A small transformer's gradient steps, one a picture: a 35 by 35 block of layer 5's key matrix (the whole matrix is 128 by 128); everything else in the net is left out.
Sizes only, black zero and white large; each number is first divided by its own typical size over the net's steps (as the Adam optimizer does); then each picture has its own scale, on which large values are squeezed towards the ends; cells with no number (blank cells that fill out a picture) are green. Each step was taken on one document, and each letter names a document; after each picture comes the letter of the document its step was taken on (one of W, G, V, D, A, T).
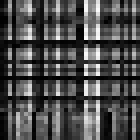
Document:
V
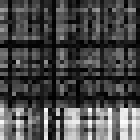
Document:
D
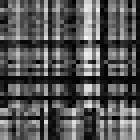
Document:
D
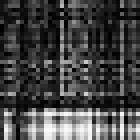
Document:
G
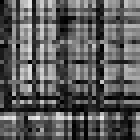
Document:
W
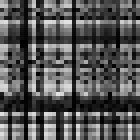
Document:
G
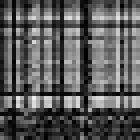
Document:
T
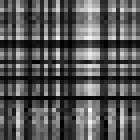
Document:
D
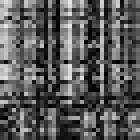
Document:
W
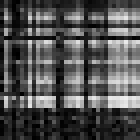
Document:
T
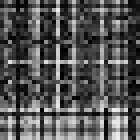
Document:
T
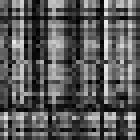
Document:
W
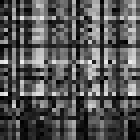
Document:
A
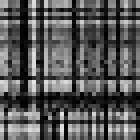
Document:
G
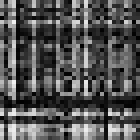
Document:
G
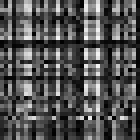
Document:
D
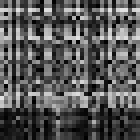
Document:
T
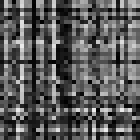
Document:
W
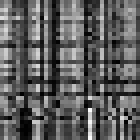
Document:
D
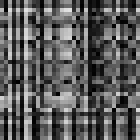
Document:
T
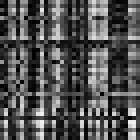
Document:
A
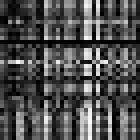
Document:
V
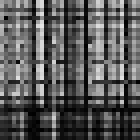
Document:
W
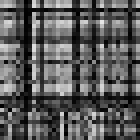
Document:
G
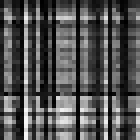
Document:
T
